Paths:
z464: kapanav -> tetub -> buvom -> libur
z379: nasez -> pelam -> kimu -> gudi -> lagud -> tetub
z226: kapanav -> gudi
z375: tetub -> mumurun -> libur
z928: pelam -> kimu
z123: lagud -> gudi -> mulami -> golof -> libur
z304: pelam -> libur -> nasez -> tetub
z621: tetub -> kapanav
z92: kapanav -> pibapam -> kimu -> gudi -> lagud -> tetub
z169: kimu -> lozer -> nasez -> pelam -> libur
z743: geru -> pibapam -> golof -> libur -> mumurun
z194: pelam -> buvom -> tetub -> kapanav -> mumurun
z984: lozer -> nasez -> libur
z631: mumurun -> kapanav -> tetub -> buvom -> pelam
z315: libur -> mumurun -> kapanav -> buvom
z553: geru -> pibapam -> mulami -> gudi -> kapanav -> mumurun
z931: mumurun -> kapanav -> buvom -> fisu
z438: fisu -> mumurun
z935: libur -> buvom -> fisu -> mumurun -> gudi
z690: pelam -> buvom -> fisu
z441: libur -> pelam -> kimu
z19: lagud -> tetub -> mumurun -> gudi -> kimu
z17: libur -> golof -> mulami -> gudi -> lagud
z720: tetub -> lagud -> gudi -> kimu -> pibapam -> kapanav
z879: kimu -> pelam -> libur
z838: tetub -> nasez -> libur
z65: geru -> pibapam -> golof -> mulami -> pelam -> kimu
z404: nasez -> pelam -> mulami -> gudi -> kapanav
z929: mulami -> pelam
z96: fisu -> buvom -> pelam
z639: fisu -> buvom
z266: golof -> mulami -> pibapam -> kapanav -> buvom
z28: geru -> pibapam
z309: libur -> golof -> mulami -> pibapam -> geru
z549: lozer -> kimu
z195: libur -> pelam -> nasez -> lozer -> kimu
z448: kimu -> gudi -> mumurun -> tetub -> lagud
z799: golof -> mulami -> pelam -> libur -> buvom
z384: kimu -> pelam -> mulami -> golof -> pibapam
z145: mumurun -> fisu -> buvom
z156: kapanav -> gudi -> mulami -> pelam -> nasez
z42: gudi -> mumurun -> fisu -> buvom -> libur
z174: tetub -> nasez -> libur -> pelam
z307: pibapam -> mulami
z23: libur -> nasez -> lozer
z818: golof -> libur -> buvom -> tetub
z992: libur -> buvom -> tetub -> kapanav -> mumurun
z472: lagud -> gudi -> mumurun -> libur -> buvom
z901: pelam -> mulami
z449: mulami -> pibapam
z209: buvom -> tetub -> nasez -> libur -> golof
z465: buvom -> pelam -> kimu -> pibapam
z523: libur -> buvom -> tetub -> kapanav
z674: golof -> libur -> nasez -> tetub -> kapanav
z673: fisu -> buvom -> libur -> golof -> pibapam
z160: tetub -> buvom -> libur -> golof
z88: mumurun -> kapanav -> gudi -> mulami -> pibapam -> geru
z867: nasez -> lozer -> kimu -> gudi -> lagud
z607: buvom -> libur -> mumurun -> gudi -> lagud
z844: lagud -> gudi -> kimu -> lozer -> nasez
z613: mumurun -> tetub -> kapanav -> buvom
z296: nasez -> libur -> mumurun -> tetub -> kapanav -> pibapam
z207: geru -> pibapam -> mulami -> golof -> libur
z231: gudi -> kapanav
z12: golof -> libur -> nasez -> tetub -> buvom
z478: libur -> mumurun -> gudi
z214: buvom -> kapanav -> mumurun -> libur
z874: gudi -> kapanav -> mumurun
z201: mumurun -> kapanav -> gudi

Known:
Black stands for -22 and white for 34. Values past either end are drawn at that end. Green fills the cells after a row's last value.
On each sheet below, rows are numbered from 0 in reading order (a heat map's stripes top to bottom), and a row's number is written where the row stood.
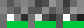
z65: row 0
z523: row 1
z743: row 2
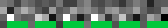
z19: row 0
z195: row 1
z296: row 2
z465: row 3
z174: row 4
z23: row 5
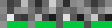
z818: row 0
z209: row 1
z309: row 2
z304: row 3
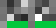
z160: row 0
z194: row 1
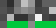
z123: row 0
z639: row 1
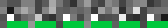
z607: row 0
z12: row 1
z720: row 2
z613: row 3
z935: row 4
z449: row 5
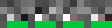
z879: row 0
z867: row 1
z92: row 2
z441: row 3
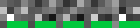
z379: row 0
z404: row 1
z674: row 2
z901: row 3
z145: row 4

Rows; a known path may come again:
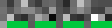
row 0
z799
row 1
z169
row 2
z123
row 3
z549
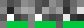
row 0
z472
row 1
z631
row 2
z935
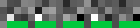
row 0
z315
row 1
z448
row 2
z23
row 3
z28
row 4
z984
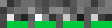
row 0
z307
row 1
z928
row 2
z879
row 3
z901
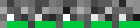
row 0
z96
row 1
z375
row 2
z607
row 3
z844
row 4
z309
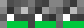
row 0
z145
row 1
z874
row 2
z992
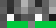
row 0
z17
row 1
z673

